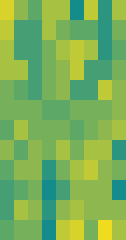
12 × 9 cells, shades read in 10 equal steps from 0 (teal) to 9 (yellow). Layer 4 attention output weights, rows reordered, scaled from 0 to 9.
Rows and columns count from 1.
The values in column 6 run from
0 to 8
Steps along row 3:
down same up up up down down up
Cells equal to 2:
13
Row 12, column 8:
9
